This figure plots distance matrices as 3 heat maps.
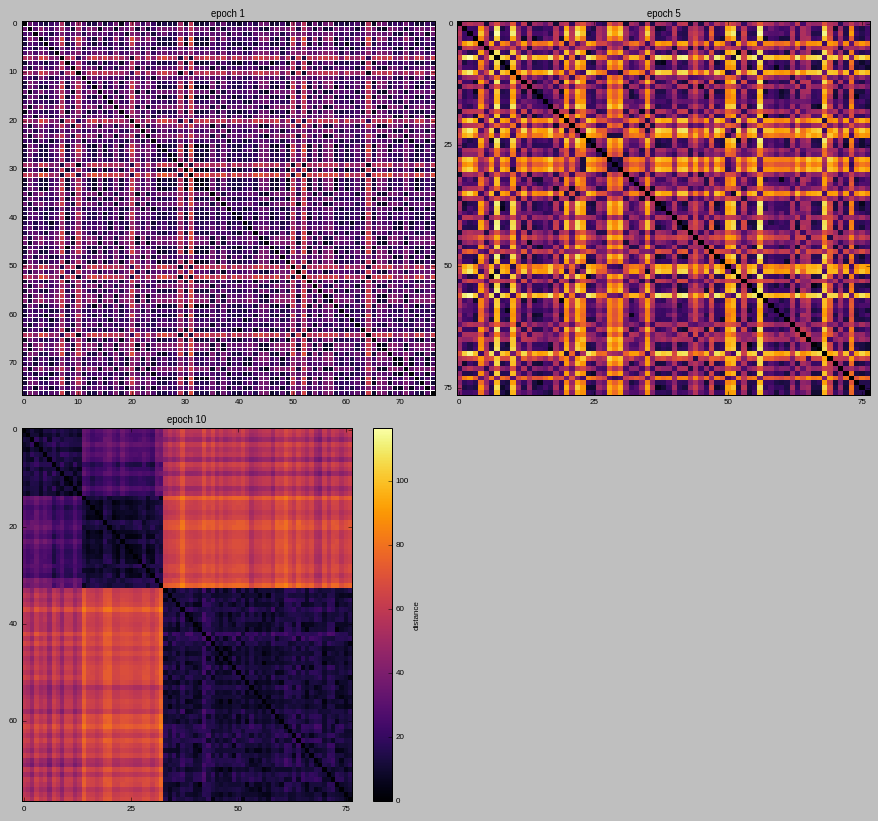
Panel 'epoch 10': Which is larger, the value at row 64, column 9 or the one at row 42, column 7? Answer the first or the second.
the second
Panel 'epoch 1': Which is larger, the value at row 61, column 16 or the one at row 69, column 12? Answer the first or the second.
the second
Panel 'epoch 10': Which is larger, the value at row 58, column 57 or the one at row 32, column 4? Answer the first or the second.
the second
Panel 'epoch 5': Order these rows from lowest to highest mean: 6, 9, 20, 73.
9, 6, 73, 20
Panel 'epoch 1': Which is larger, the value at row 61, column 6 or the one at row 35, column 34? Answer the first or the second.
the second
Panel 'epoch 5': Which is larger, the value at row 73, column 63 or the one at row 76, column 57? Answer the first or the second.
the first
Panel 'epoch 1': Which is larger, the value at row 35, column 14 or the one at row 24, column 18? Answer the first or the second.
the second
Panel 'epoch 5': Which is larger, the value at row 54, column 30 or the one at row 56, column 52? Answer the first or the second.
the second
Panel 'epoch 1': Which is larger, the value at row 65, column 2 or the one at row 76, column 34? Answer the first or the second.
the first
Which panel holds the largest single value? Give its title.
epoch 5
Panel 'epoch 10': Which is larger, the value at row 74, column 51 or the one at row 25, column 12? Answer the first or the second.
the second
